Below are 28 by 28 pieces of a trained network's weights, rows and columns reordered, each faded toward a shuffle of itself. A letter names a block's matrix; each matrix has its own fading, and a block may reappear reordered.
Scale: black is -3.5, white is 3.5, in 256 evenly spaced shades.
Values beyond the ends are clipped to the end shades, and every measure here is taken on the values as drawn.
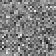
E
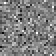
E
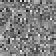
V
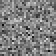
V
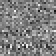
V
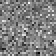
E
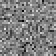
E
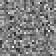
V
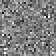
V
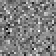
E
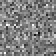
V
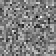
V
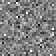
E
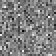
E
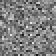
V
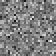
V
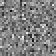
E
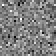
E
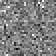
E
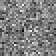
V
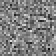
V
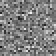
V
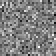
E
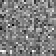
V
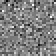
E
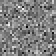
E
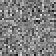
V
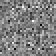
V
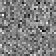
V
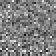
V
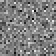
E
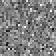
E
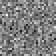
V
